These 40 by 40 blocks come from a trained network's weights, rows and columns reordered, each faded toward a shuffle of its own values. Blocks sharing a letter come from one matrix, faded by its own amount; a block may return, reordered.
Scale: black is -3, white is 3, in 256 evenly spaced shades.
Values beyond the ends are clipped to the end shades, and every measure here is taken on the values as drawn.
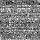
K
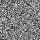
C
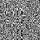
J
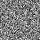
C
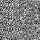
J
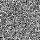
C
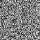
J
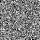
C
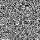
J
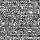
K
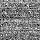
K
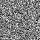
C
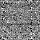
K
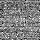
K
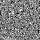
C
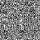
J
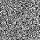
J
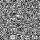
J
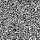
C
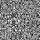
J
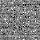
K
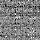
K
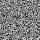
C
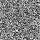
C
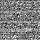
K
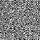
J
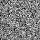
C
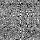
K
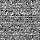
K
